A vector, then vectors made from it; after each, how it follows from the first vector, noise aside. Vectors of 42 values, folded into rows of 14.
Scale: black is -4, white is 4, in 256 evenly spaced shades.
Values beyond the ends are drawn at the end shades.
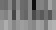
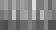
negated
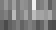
negated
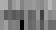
reversed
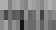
reversed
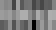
wrapped around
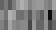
wrapped around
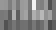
negated
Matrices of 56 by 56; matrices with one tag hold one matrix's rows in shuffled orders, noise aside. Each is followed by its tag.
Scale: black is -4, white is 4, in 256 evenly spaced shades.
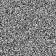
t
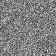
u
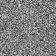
u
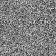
u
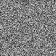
t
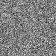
u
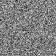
t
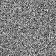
u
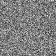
u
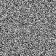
t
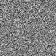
t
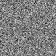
t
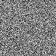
t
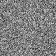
u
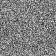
u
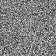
u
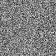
u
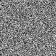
t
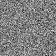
u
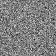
u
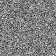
t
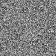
u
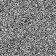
t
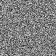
t
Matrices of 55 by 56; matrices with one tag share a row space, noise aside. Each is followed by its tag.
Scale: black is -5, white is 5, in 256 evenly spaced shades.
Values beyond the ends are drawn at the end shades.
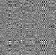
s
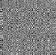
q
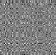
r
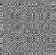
q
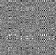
s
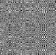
s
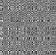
q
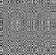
q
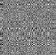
q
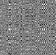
s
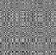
r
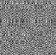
r
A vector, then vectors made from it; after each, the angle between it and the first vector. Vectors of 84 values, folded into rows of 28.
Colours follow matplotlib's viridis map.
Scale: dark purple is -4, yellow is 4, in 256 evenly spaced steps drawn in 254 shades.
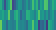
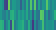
orthogonal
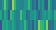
nearly opposite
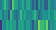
nearly opposite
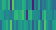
partly opposed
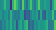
partly opposed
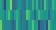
nearly parallel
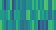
nearly parallel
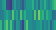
orthogonal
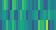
nearly opposite
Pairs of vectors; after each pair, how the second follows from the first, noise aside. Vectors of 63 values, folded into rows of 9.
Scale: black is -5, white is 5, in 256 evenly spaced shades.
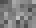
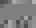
partly zeroed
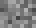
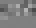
partly zeroed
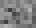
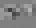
partly zeroed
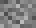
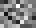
scaled up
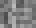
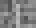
wrapped around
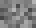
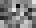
scaled up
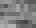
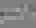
partly zeroed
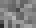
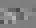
partly zeroed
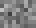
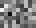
scaled up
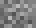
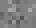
partly zeroed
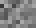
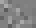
partly zeroed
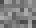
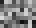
scaled up
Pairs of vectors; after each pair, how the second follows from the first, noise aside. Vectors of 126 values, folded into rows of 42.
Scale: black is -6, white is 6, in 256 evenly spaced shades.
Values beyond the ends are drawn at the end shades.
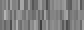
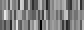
scaled up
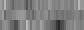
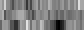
scaled up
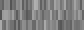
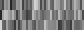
scaled up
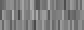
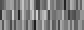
scaled up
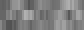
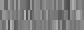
sign-scrambled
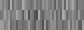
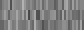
sign-scrambled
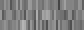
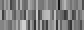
scaled up
